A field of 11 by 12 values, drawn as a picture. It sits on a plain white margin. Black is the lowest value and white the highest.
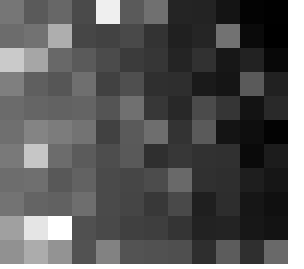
Overall the values sit about 30% of the way up the scale. Values rise toward the left. There are no regular stripes. The bottom middle is the smoothest part. The ninth with the highest average is the bottom left.
